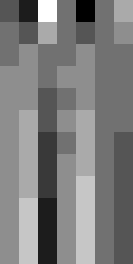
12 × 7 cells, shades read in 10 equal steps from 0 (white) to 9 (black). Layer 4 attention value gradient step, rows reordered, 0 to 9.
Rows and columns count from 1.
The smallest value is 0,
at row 1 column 3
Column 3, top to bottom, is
0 3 5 5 6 6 7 7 7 8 8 8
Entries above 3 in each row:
5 6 7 7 7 5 5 5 5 5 5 5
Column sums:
52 44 70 53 44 60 63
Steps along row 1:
up down up up down down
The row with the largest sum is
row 1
